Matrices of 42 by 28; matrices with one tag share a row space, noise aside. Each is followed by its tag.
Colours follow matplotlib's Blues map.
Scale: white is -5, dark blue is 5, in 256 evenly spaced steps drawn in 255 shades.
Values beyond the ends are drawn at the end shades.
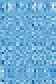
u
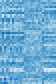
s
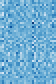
u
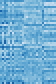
s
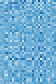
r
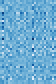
u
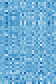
r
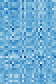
r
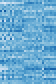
s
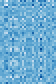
r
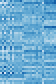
s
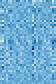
u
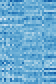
s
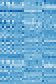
s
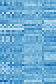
s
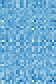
u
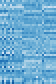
s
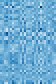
r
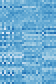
s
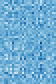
r
